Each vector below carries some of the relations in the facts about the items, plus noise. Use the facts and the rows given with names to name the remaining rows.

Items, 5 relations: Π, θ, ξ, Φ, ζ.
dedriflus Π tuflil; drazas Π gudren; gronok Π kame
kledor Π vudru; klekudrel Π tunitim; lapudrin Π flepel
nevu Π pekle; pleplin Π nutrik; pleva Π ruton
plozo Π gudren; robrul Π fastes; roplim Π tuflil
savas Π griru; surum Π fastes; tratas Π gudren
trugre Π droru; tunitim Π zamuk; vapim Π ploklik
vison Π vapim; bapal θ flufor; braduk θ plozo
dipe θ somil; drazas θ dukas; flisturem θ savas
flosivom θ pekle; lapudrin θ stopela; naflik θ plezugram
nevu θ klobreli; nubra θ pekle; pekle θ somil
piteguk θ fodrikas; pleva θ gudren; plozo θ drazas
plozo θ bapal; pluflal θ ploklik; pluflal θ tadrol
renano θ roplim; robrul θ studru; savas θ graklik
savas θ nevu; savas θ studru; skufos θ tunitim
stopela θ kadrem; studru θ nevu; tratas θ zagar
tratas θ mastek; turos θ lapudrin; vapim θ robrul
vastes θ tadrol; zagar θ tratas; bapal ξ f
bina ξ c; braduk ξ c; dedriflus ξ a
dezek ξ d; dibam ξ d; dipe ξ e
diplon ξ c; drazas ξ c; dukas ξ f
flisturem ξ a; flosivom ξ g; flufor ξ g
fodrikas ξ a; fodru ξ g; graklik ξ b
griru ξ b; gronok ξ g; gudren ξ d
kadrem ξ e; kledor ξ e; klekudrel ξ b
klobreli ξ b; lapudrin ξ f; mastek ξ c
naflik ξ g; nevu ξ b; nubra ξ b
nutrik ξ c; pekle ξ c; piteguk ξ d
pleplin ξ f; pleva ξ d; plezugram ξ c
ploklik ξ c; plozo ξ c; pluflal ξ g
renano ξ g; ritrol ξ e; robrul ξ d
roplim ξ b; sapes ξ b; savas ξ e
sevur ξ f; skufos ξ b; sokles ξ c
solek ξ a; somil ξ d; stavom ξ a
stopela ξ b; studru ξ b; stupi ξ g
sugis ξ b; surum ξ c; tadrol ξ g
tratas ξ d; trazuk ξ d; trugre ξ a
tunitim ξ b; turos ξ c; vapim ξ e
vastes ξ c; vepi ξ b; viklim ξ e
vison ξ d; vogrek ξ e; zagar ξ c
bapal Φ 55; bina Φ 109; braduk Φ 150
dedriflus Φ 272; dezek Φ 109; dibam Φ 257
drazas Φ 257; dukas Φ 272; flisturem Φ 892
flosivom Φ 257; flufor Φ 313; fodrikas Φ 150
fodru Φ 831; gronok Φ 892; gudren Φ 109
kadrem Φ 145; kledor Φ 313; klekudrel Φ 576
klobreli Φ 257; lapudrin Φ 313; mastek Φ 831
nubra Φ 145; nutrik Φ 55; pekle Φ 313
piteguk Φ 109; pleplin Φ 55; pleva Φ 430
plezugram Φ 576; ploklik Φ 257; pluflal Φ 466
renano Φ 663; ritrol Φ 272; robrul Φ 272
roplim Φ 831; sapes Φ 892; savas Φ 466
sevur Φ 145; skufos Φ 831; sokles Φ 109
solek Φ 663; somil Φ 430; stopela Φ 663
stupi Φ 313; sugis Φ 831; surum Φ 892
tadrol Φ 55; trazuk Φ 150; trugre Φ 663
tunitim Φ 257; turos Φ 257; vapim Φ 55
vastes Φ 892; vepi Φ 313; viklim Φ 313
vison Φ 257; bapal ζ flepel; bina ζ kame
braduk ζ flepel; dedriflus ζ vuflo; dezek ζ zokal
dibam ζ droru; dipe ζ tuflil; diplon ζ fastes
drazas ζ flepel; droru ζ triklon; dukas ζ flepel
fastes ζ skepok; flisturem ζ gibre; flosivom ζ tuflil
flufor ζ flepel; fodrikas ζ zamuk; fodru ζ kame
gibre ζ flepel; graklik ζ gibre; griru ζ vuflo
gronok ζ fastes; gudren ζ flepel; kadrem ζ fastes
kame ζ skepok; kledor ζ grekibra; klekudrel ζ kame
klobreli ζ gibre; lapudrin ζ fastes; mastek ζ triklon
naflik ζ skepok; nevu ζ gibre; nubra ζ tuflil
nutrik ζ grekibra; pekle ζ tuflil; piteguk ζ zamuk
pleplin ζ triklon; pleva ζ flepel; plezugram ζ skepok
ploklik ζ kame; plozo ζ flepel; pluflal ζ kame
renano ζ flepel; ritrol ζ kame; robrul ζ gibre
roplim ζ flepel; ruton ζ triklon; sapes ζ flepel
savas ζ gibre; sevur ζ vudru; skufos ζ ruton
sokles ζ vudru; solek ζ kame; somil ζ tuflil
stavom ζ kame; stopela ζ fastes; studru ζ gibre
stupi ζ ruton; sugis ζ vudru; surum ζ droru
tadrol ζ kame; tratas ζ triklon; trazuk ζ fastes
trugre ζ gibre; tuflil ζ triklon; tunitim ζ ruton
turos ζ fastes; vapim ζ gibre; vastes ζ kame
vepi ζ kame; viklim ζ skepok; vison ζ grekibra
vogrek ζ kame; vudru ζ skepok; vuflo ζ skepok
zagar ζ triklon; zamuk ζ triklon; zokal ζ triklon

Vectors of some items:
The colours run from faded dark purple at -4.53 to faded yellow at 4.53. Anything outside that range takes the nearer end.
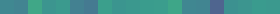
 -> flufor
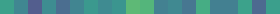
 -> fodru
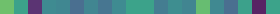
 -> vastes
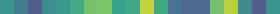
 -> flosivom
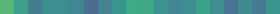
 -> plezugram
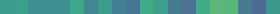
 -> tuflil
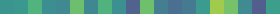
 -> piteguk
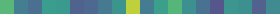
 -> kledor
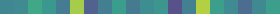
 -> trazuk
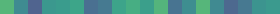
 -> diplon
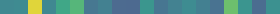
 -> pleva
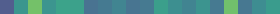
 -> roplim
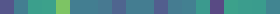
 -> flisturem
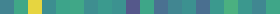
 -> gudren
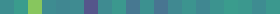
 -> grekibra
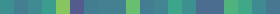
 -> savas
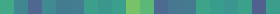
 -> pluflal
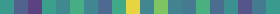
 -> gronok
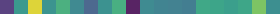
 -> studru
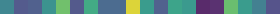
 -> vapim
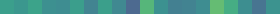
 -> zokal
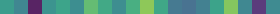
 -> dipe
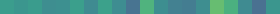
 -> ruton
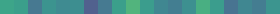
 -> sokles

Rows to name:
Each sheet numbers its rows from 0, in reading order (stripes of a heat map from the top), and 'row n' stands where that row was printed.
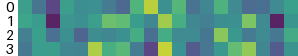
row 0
kadrem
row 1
pekle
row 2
vepi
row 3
somil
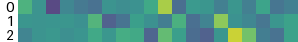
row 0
ploklik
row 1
fastes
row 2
skufos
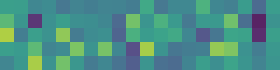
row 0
kame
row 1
surum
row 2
plozo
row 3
dibam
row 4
bapal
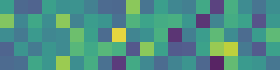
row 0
dedriflus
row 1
drazas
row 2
stopela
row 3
nubra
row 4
trugre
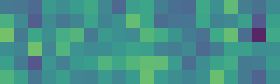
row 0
fodrikas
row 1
tadrol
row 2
tratas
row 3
renano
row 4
stupi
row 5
mastek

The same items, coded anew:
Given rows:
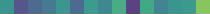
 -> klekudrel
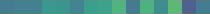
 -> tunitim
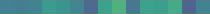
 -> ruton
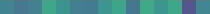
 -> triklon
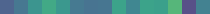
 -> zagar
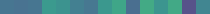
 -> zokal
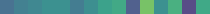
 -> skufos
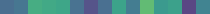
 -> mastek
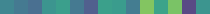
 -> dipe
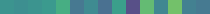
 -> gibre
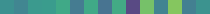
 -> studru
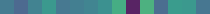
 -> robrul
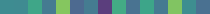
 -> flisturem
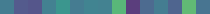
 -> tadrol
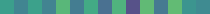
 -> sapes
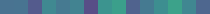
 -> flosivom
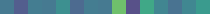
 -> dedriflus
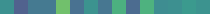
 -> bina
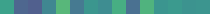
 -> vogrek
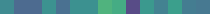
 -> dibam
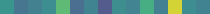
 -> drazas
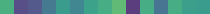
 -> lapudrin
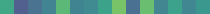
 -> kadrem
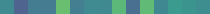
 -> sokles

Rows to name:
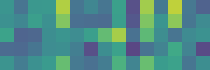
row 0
savas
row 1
braduk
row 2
fastes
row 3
stupi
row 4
nutrik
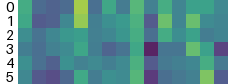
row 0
vastes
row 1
viklim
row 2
grekibra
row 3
flufor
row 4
naflik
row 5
pluflal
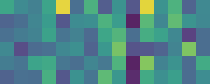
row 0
vapim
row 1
pleva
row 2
tuflil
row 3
gronok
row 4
roplim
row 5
somil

